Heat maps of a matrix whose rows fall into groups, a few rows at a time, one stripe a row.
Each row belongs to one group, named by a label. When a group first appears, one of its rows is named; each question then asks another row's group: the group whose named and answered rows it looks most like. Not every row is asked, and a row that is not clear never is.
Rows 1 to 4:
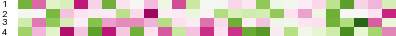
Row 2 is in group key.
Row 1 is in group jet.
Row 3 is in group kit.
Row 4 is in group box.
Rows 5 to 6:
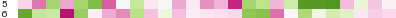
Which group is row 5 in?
box
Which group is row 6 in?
box
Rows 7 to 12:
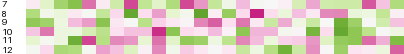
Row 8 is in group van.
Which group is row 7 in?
jet
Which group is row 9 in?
box
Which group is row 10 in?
kit
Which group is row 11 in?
jet
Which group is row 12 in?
key
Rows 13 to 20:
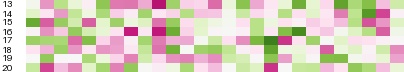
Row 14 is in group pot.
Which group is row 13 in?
kit
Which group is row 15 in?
jet
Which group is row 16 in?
kit
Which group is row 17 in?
box
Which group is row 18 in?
key
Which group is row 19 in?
box
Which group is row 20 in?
pot
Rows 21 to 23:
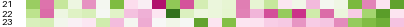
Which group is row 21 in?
jet
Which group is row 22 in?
van
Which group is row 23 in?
van
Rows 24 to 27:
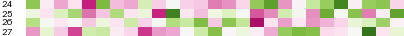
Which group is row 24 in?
box
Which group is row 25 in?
jet
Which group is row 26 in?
van
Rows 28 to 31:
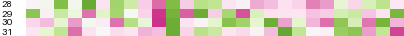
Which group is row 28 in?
van
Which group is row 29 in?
jet
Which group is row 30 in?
key
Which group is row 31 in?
key
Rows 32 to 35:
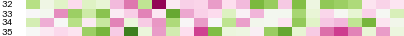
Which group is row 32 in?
box
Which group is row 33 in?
kit
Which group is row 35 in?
pot
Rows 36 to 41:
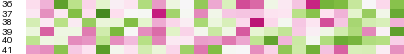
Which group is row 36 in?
jet
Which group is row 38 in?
van
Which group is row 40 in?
box
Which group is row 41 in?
pot
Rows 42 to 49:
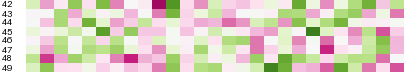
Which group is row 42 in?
kit
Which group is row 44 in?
box
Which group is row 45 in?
pot
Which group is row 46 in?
van
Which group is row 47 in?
van
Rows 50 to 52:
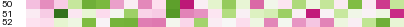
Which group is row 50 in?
kit
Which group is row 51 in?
key
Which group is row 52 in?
van
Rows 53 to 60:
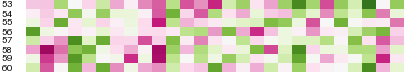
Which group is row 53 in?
kit
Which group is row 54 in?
kit
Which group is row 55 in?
key
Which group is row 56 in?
van
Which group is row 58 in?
kit
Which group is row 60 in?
kit
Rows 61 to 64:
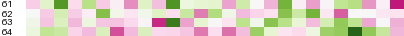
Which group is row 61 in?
key
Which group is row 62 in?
pot
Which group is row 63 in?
key
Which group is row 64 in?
box
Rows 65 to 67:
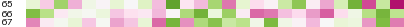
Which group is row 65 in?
key
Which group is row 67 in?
key
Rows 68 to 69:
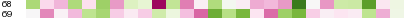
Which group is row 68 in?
kit
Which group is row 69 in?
pot
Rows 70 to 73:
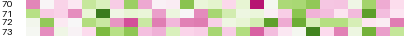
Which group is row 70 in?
pot
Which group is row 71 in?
pot
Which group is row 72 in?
box
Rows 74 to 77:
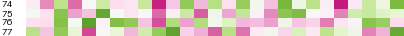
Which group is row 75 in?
pot
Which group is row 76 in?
van
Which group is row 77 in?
jet
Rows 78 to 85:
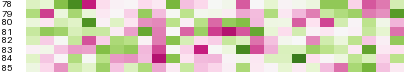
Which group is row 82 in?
jet
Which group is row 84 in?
kit
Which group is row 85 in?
pot
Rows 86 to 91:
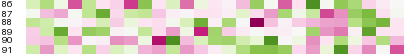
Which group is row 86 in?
box
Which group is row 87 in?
pot
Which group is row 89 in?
pot
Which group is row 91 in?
key
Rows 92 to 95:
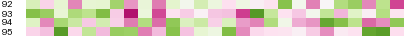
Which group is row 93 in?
box
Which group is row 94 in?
jet
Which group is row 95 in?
van
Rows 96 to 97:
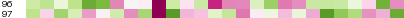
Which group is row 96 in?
box
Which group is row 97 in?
jet
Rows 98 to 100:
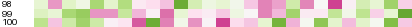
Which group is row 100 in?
box
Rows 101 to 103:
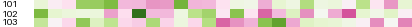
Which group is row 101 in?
kit
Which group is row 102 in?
van
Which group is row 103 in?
box
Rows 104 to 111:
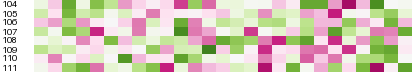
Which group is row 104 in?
pot
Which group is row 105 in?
van
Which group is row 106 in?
key
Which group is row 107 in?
jet
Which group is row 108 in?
pot
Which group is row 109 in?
van
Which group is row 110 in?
van
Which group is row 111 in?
jet
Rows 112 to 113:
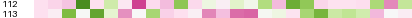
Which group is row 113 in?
box
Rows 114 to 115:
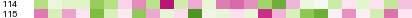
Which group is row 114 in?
box
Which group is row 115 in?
pot
